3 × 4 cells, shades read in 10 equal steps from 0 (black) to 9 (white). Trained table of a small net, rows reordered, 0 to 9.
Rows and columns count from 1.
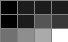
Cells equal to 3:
1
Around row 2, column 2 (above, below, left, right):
1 5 0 3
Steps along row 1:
up same same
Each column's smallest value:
0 1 1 1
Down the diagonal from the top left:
0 1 6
